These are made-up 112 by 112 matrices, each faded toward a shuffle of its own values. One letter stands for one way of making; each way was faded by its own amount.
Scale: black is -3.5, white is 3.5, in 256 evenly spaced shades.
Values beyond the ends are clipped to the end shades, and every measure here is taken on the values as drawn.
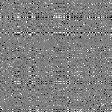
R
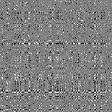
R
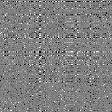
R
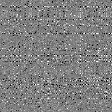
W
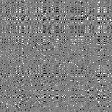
R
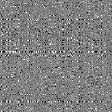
W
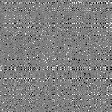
R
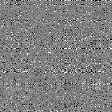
W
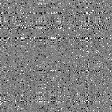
W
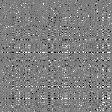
R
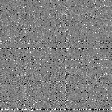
W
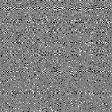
W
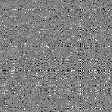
W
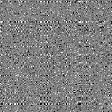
W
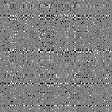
R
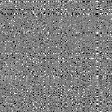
W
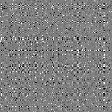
R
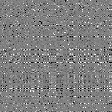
R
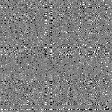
W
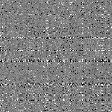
W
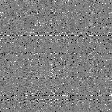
W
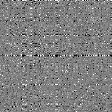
W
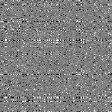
W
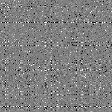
W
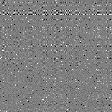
R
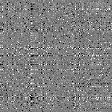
W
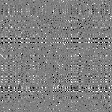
R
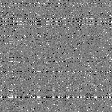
W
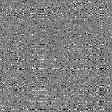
W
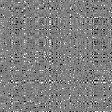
R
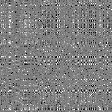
R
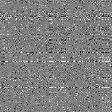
W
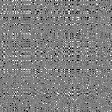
R
